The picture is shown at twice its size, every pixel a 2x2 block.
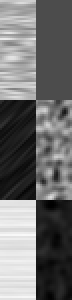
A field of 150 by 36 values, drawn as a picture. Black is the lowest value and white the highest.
The table splits into 3 rows of 2 panels. Panel 1,1: high, streaked across. Panel 1,2: low, flat. Panel 2,1: very low, slanting up to the right, faint in contrast. Panel 2,2: middling, blotchy, strong in contrast. Panel 3,1: very high, streaked across, faint in contrast. Panel 3,2: very low, blotchy, faint in contrast.
